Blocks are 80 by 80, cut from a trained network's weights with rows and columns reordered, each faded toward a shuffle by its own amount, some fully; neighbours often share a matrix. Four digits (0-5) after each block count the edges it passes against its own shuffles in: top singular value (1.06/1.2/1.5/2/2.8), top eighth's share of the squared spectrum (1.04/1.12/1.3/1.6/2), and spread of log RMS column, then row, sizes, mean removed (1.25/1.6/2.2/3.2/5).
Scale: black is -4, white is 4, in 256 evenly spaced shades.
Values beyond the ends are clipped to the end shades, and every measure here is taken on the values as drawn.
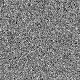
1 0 0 0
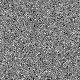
1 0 0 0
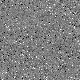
0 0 0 0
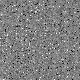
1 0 0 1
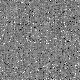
2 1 0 1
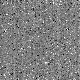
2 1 0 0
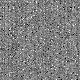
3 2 0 1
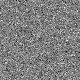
0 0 0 0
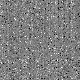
2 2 0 1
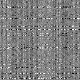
4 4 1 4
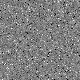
0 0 0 0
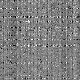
4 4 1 3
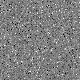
0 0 0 0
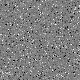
0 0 0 0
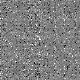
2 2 2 0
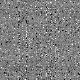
2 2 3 0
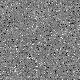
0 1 0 0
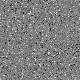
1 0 0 0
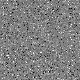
1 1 1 0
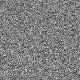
3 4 1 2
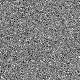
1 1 0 0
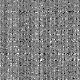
4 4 1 3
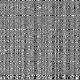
5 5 2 4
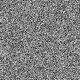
2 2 0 0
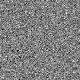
2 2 1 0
